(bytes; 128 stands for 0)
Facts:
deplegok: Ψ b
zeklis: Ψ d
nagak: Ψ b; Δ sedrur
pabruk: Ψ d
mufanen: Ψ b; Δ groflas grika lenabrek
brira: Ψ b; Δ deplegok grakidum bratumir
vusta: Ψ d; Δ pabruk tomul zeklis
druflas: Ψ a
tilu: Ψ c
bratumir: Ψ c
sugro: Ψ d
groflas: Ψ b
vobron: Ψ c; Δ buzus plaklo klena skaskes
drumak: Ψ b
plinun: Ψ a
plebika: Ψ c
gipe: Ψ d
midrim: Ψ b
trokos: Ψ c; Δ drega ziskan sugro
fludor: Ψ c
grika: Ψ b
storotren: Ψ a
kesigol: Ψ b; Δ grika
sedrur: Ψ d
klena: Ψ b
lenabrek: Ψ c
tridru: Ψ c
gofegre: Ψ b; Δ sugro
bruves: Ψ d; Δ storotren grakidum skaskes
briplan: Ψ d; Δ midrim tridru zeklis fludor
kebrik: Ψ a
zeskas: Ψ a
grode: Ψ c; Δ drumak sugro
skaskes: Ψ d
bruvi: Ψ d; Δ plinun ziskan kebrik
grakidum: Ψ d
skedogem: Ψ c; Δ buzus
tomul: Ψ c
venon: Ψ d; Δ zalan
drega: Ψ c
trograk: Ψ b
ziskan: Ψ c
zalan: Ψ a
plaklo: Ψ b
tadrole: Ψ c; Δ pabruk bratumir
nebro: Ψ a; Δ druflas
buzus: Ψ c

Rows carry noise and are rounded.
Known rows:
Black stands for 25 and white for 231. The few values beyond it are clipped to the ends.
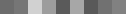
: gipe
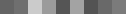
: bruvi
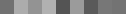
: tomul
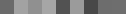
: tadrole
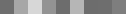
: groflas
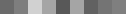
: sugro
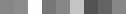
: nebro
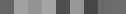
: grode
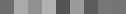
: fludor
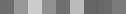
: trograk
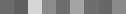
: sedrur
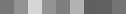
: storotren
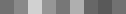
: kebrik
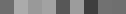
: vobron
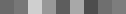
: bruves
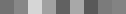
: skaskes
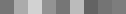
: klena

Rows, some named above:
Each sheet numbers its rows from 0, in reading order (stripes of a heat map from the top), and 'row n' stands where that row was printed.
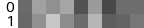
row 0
tadrole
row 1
gofegre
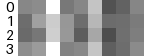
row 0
nebro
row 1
drumak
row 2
bruves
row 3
druflas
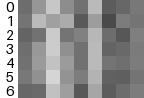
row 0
brira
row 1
buzus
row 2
nagak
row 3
trograk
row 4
midrim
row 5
storotren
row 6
briplan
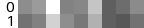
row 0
druflas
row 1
zeskas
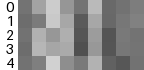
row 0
deplegok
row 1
zeklis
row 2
bratumir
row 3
lenabrek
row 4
zeskas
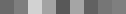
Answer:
sugro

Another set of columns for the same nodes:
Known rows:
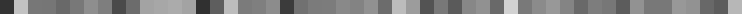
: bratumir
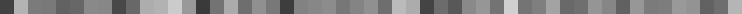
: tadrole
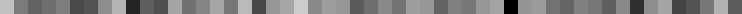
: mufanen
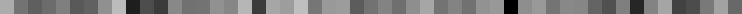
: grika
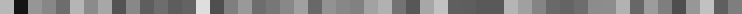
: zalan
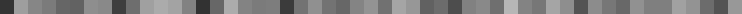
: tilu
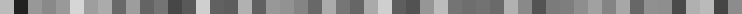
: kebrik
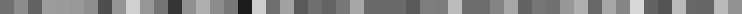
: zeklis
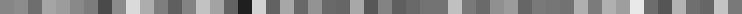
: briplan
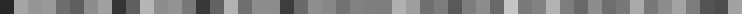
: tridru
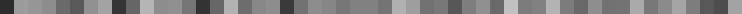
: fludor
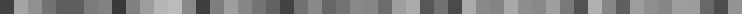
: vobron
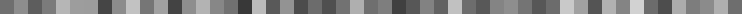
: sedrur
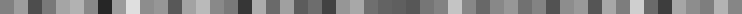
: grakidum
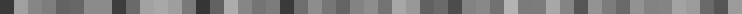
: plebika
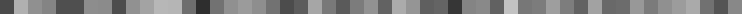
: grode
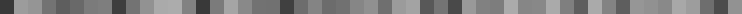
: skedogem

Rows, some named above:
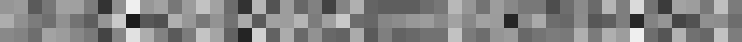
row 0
bruves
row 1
deplegok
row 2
briplan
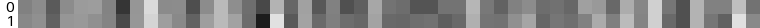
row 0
gipe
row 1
vusta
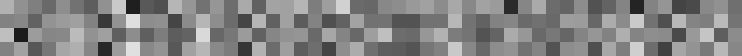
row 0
deplegok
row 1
gipe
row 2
zeskas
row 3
grakidum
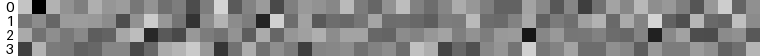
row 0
nebro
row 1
zeklis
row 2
trograk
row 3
tadrole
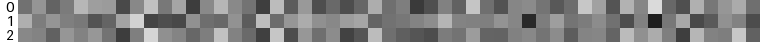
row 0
sedrur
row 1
drumak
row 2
venon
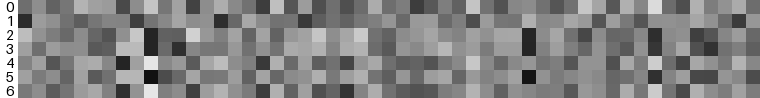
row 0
sedrur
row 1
buzus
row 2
brira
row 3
midrim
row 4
grakidum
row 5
nagak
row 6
skaskes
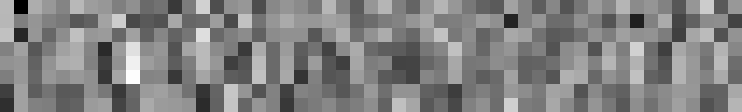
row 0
druflas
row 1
gofegre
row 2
storotren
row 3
grakidum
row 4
bruvi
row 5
sugro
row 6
lenabrek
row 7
tomul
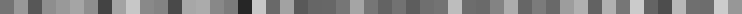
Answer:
pabruk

